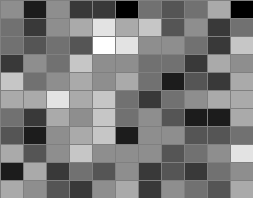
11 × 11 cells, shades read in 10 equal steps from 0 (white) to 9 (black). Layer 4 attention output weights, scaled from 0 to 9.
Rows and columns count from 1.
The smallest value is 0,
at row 3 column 5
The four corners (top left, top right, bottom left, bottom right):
4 9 3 3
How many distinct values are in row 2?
7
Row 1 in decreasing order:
9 9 8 7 7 6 5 5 4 4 3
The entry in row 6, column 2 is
3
